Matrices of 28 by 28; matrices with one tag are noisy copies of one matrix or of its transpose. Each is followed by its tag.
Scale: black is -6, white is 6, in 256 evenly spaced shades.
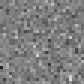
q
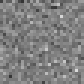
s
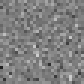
q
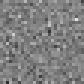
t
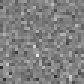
q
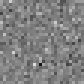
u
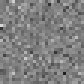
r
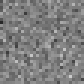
s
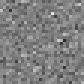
u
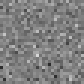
q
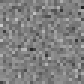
t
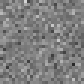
r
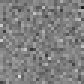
t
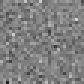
t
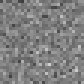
s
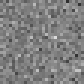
q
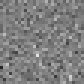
q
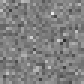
u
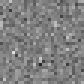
u
